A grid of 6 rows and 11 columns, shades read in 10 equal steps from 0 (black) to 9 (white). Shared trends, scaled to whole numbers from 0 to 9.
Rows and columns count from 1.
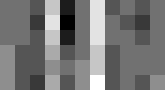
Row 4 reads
5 3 3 6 3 4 7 3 4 4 4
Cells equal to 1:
2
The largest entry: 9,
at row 6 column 7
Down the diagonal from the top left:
4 4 3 6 4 5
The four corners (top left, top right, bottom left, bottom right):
4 4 5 5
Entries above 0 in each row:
11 10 11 11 11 11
